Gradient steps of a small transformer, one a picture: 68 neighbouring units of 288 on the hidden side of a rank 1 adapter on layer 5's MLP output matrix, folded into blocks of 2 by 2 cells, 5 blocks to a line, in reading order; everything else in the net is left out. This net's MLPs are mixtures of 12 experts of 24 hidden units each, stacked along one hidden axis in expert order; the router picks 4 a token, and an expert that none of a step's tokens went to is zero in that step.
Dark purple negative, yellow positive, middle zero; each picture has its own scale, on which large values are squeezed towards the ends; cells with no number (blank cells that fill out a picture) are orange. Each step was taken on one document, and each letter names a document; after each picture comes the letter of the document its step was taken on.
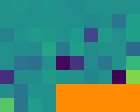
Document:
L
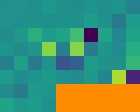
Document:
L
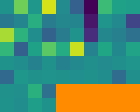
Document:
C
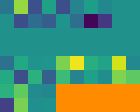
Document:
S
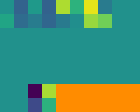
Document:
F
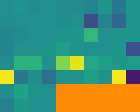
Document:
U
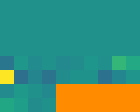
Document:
S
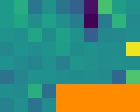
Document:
F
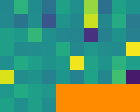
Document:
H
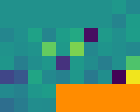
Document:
L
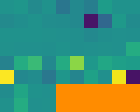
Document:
U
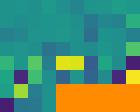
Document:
L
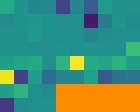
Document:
H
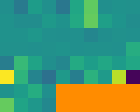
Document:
H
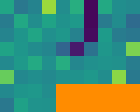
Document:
C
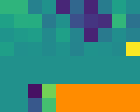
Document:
F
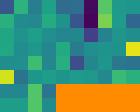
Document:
F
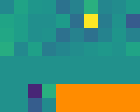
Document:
F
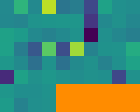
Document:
C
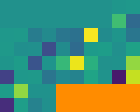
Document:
L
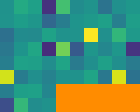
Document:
C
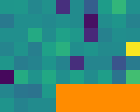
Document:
F
